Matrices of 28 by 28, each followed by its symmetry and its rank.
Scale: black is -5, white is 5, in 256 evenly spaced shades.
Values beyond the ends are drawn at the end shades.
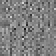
neither, rank five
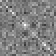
symmetric, rank five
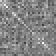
symmetric, rank five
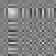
symmetric, rank two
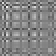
symmetric, rank two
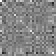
symmetric, rank five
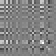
symmetric, rank two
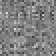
neither, rank five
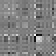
symmetric, rank two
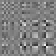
symmetric, rank two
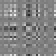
symmetric, rank two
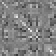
symmetric, rank five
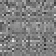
neither, rank five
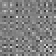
symmetric, rank three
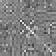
symmetric, rank five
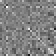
symmetric, rank five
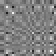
symmetric, rank three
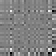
symmetric, rank two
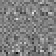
neither, rank five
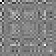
symmetric, rank three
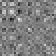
symmetric, rank three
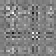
symmetric, rank three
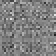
neither, rank five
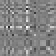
symmetric, rank three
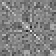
symmetric, rank five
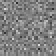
neither, rank five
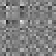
symmetric, rank three
